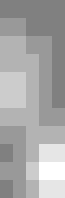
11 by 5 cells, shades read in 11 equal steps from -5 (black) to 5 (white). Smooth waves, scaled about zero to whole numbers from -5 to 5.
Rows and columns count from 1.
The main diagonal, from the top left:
0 1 1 1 0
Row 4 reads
2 2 2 1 0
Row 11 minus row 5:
-3 -2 0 3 4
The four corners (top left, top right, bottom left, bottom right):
0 0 0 4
